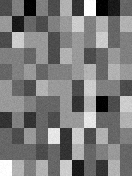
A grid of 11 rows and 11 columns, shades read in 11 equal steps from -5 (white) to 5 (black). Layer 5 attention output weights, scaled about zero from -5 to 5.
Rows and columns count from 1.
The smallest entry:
-5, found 2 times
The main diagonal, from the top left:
2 4 -1 -1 0 -1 3 -4 -2 -1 1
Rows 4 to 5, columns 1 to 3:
0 0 1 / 1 0 -1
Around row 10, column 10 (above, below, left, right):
1 -2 0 1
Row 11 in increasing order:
-5 -3 -2 -2 -2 0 1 1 1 3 4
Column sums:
2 2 10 2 6 -5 0 -10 9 4 -3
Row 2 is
-1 4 1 2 0 -1 -3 0 -2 1 -2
